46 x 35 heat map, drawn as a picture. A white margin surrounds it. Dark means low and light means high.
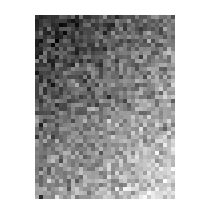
The ninth with the lowest average is the top left. No regular stripes run through it. Neither half mirrors the other. The ninth with the highest average is the bottom right. Values rise toward the bottom right. The grain is fine, like static. The values follow a bell shape.
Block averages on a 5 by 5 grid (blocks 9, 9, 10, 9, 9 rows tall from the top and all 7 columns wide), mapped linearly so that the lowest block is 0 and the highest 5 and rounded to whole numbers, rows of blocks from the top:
0 0 1 1 2 / 1 1 2 2 3 / 1 2 2 3 3 / 2 3 3 4 4 / 3 3 4 4 5
